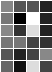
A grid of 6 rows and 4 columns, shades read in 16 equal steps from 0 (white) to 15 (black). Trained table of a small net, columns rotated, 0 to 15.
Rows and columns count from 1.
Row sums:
40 36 34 39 41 36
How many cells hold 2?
2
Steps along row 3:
up down up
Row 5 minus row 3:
3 1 9 -6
